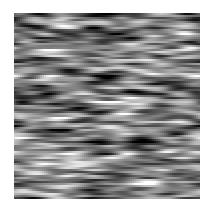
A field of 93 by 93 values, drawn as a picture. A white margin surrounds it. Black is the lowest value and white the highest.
There is no overall slope. On average the colour sits 50% of the way up the scale. The ninth with the highest average is the bottom left. The values follow a bell shape. Neither half mirrors the other. Streaks run across, left to right.
